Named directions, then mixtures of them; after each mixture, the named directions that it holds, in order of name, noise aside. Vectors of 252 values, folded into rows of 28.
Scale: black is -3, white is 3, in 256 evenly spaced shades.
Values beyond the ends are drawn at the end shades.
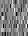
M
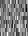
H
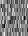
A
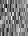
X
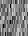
A, M, X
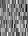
H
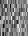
H, M, X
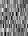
M, X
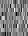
M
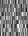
H, M, X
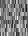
H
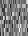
A, H, X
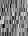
A, M, X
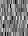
A, M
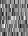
A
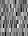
H, M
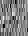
A, M, X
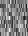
A, H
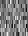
H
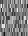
A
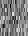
A, M, X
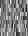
H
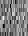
A, M, X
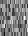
A, H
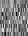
A, M, X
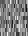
H
